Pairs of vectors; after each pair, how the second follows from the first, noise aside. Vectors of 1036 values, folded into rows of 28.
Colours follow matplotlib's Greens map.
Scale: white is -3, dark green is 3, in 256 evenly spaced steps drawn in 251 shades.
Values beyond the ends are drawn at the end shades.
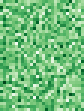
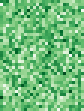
shuffled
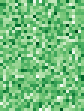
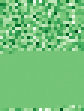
partly zeroed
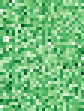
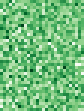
sign-scrambled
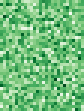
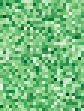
sign-scrambled
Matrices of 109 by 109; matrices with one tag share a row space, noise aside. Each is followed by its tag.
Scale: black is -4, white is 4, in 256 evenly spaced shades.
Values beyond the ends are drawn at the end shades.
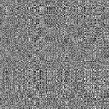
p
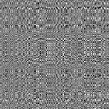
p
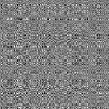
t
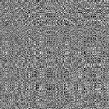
p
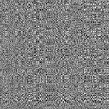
p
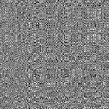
p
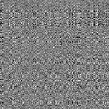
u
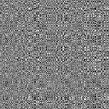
p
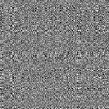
u
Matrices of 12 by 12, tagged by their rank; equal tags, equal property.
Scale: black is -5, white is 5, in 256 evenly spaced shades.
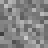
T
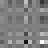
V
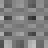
V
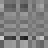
V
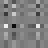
V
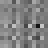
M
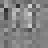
M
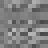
M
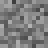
T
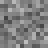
T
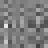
M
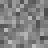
T
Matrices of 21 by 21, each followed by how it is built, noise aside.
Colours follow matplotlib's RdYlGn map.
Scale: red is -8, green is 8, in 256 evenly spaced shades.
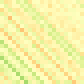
Toeplitz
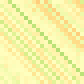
Toeplitz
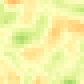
smooth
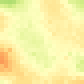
smooth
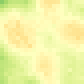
smooth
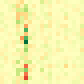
uneven columns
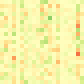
uneven columns
